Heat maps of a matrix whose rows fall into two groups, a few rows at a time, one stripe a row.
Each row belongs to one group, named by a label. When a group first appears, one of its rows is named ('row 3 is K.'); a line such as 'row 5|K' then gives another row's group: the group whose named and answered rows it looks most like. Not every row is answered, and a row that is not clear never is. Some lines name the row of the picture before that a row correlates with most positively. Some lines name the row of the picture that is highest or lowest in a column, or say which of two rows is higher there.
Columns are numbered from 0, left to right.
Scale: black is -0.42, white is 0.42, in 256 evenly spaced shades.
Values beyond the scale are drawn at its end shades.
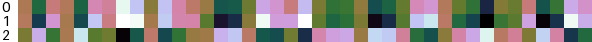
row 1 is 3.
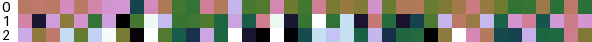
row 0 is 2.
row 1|2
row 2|2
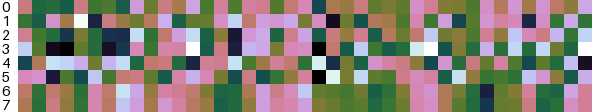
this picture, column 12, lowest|4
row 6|3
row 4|2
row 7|3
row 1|2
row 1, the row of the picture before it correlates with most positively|1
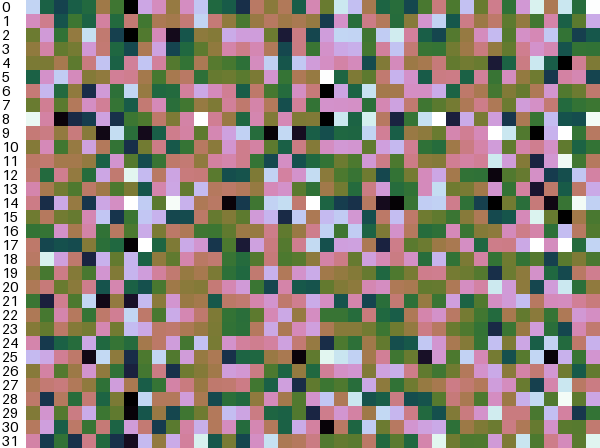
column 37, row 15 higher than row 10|No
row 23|3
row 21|2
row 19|3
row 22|3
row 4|3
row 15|3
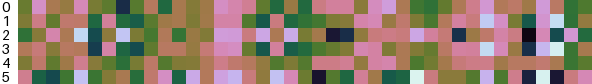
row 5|2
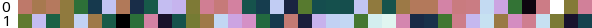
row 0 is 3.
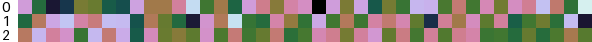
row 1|2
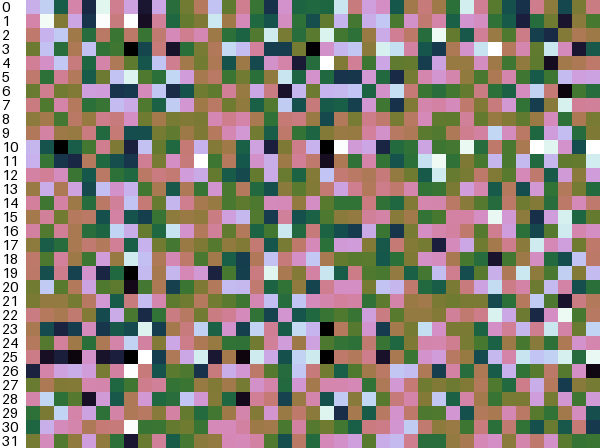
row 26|2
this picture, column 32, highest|3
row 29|2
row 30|2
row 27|3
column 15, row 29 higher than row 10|Yes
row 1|2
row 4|2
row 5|3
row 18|3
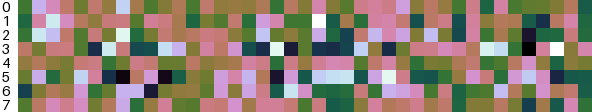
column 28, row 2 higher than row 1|Yes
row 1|2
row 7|2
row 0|2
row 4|3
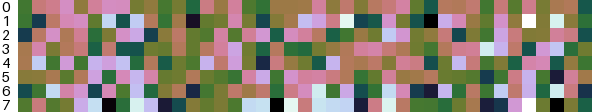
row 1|2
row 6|2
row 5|3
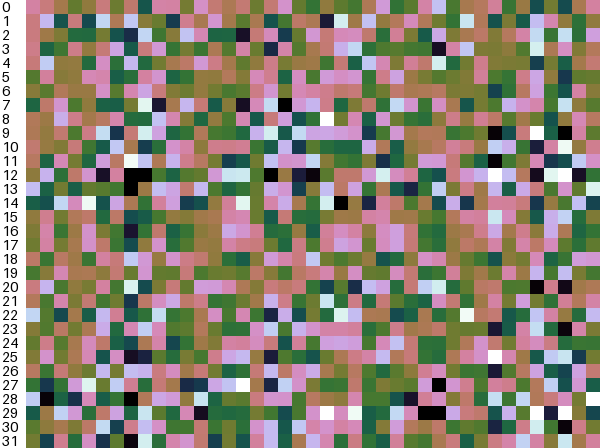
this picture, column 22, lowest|14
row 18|3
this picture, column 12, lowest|29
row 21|2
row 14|2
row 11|3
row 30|3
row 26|3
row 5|3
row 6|3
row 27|2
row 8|2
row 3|2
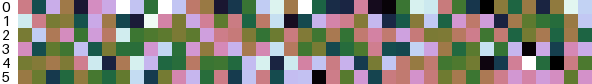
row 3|2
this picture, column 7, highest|0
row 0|3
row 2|2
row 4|3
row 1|2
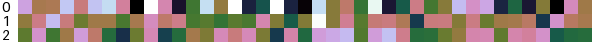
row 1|2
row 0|2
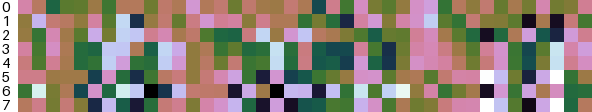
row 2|3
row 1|2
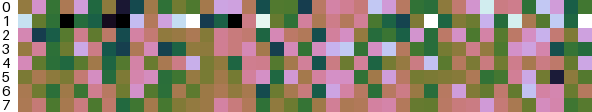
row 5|3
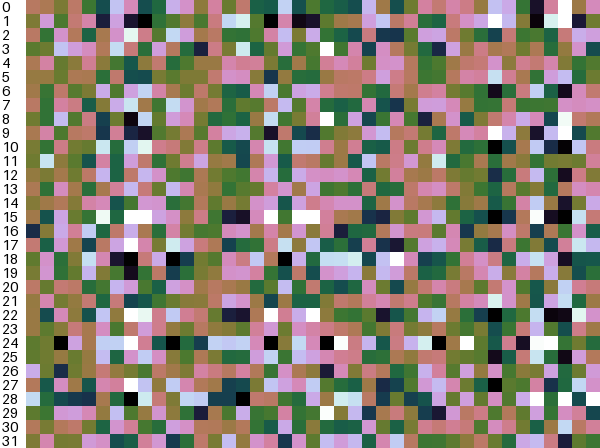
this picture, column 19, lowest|1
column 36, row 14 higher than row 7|Yes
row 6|3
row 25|3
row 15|3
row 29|2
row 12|3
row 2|3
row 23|3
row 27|3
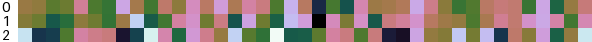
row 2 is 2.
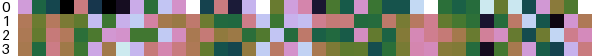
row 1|3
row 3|3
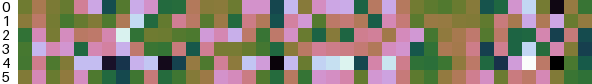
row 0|3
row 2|2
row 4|3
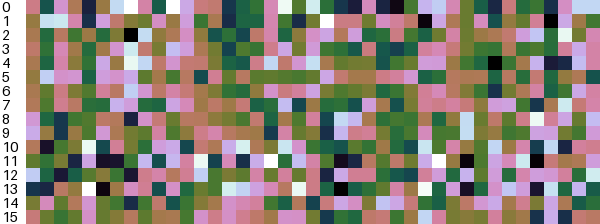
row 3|3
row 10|2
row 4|3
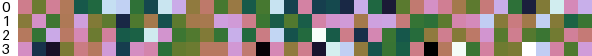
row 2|2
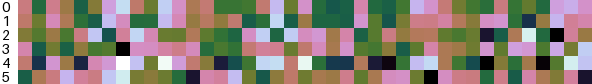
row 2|3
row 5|2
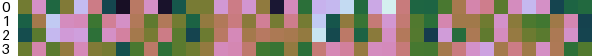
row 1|2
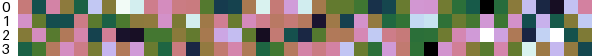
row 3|2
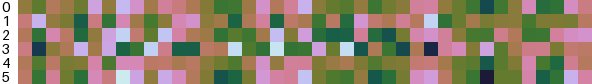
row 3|2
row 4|3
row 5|3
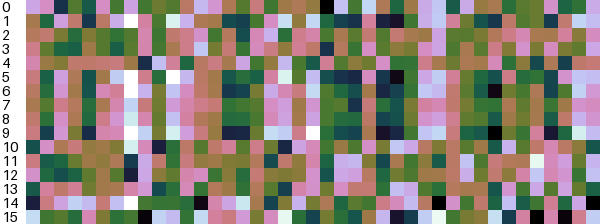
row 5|3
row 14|2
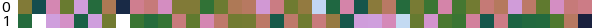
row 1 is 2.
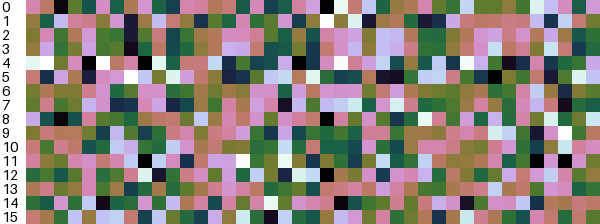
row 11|2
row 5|3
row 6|3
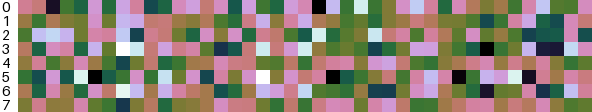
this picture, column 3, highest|2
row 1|3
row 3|3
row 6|3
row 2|2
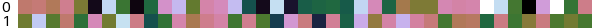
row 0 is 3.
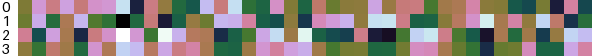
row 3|3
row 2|3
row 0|2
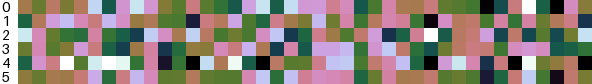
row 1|2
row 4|2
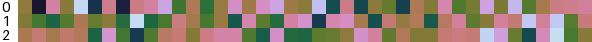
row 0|2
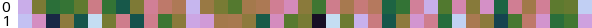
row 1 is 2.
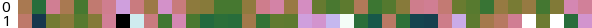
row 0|3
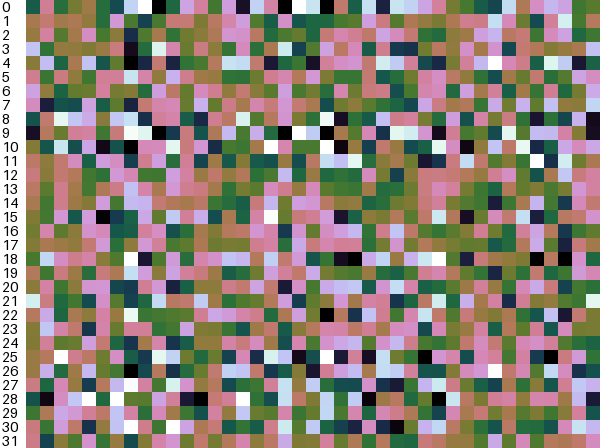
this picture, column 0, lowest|9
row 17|3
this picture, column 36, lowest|18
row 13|3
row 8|2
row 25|2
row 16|3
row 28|2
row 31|2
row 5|3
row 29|2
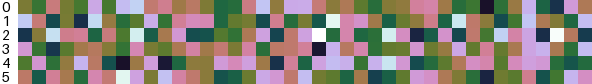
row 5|3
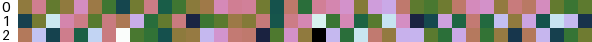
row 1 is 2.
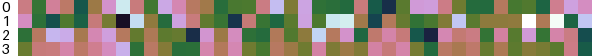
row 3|2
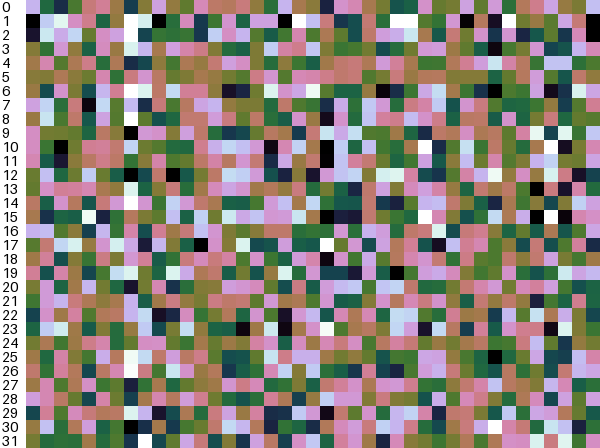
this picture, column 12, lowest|17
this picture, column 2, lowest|10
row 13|2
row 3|3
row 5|3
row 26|3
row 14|3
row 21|2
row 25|3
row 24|3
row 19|3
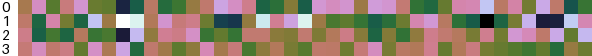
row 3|2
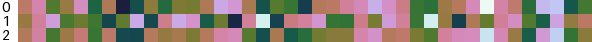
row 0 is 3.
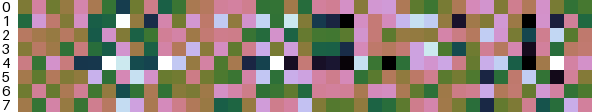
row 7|3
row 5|3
